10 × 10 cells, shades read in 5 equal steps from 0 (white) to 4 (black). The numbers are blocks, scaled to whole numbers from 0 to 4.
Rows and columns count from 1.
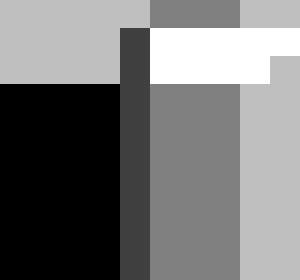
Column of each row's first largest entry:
6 5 5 1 1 1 1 1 1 1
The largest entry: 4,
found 28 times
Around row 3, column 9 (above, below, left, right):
0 1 0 1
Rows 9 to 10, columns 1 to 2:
4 4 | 4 4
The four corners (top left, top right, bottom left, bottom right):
1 1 4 1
